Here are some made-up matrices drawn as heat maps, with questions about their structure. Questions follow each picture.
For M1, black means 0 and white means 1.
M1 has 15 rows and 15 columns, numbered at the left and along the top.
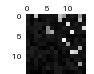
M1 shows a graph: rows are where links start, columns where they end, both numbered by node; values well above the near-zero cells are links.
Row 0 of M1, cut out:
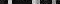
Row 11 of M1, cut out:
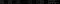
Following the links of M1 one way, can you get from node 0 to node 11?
yes
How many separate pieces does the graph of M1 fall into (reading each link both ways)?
1
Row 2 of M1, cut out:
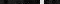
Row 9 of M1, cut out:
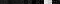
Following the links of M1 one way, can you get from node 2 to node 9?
no
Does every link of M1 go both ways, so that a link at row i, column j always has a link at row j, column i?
no
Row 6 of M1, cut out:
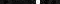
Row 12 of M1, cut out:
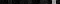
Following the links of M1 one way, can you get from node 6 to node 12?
yes
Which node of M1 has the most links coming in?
node 13
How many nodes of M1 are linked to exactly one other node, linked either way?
2
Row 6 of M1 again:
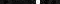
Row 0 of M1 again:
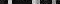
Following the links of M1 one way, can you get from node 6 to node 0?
no
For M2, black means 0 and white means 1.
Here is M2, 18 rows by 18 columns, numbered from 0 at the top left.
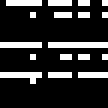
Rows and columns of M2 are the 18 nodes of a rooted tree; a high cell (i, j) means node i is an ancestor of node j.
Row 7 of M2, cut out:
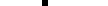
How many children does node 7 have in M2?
1
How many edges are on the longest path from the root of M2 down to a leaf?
6
